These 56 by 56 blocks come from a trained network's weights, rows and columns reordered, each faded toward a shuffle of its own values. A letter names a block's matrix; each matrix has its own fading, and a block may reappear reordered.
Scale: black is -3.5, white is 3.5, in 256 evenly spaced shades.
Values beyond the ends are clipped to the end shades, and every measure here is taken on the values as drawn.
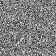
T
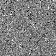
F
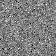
F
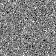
F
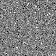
F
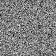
T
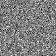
F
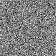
T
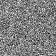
T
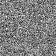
T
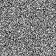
T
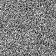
T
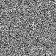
T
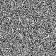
T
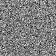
T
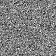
T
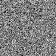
F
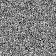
F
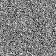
T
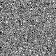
F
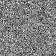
T
